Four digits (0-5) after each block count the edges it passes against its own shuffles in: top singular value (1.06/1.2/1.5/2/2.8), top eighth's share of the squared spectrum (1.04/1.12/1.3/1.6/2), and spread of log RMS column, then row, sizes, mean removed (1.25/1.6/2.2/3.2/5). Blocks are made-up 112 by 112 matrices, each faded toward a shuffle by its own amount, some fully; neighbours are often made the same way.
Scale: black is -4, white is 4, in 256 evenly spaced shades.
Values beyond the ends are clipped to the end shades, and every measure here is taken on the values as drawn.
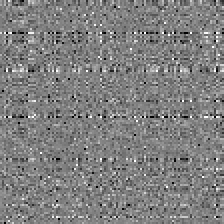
5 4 3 3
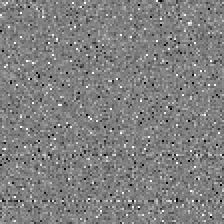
3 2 0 1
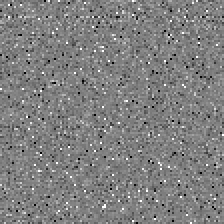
2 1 0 0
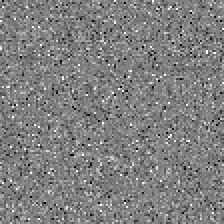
3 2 0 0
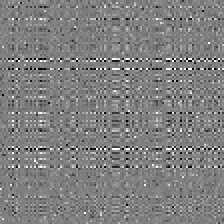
5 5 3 4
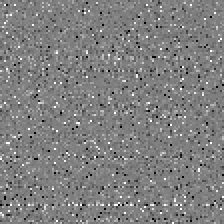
4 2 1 1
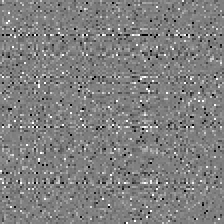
5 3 2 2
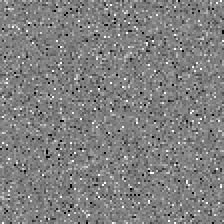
1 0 0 0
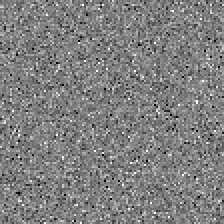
0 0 0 0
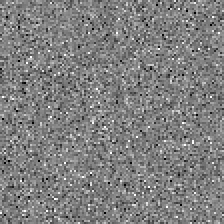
0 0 0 0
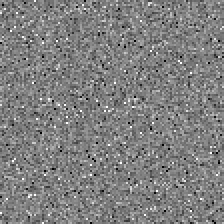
0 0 0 0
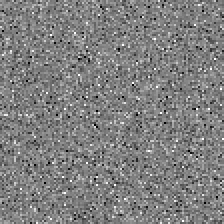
1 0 0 0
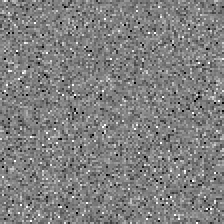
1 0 0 0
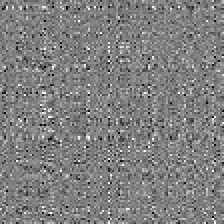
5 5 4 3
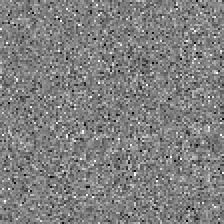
3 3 1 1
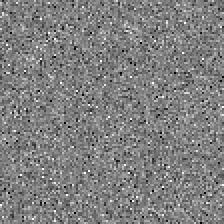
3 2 0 0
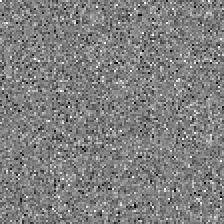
3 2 1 1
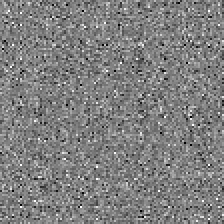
4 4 2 2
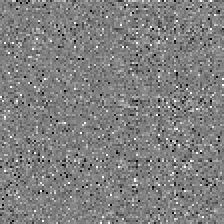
4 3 2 1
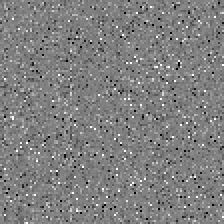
2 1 0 0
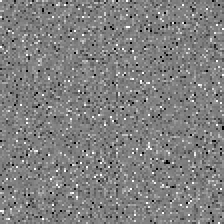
3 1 0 0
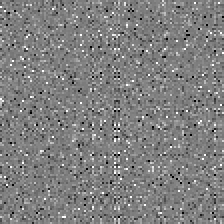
4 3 2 1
